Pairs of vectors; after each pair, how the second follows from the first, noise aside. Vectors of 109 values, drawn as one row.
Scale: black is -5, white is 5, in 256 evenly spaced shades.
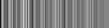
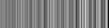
reversed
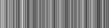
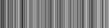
negated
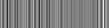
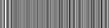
reversed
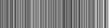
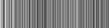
reversed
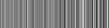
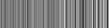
negated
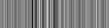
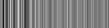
wrapped around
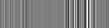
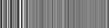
wrapped around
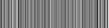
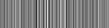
wrapped around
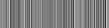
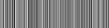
wrapped around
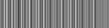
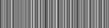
wrapped around
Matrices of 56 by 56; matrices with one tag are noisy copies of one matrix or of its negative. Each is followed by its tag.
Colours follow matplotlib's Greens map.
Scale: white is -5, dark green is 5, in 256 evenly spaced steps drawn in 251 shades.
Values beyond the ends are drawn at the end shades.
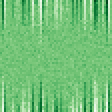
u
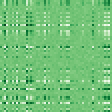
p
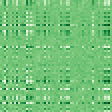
p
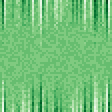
u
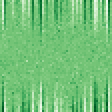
u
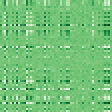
p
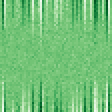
u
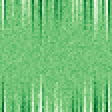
u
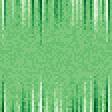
u
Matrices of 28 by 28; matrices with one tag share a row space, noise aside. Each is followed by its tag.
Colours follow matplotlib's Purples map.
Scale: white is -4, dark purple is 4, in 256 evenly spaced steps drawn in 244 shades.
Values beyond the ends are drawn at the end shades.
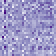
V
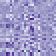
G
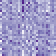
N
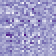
G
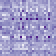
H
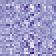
G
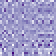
V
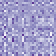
V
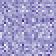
V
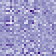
G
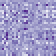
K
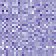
K
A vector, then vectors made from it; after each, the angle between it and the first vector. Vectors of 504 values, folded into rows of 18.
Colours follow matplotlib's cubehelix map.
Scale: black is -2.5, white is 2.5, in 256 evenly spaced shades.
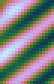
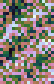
partly opposed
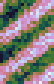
nearly opposite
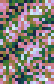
partly opposed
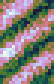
nearly parallel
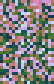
orthogonal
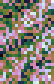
partly opposed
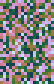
orthogonal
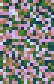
orthogonal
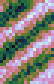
nearly opposite
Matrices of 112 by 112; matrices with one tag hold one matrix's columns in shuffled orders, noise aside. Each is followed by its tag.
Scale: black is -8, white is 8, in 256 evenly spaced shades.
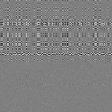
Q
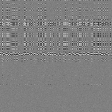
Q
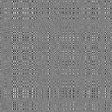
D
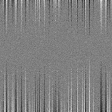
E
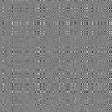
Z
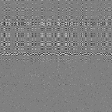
Q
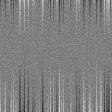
E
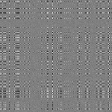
D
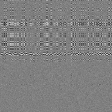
Q
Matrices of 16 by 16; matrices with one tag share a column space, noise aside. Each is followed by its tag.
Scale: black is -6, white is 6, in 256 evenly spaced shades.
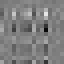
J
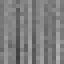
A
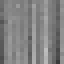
A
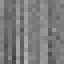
A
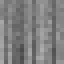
A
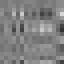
J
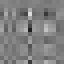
J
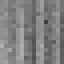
A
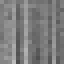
A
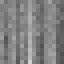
A
